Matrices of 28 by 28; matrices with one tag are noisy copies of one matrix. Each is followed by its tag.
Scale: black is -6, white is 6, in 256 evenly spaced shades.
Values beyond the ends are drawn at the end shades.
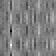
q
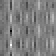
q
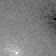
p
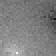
p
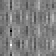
q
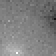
p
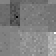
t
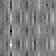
q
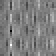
q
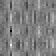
q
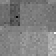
t
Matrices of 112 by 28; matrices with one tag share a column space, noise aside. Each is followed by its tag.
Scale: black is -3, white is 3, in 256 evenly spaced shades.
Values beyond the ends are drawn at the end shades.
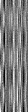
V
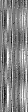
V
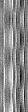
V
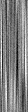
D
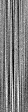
D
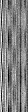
V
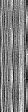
V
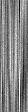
D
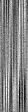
D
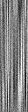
D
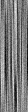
D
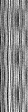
V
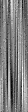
D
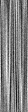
D
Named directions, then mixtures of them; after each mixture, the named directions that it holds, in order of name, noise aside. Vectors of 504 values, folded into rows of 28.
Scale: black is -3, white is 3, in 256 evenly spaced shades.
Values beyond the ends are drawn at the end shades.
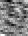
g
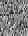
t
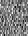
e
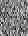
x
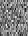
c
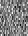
e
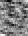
g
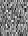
c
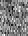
e, g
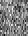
e, g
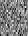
c, x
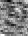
g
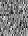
t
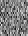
x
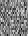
c, x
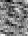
g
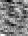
g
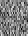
e, x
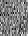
t, x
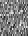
t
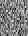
c, x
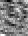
g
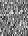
t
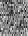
g, t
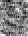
g, x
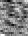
g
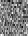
e, g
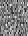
c, t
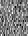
e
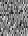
t
